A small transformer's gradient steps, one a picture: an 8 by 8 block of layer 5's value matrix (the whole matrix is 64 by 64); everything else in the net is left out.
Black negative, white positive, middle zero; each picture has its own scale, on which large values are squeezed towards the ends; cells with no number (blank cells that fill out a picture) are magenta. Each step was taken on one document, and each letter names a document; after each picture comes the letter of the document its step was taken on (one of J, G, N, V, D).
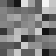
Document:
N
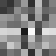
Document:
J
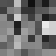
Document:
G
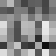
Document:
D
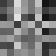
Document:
N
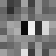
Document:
J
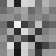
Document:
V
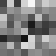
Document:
G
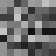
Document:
G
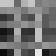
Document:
N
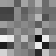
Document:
D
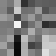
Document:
V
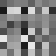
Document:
J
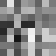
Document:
V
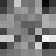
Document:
N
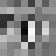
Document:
J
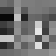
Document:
D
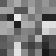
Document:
G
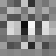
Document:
J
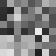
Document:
D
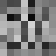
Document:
J
